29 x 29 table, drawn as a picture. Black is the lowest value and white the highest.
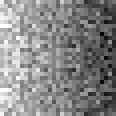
Overall the values sit about 50% of the way up the scale. No regular stripes run through it. Values rise toward the left. The histogram is bell-shaped. No single row or column stands out from its neighbours. It is mirror symmetric from top to bottom.
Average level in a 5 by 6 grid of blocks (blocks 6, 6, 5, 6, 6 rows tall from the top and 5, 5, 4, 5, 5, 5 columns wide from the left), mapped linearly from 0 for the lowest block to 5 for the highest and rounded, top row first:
543210
543210
533210
543210
543210
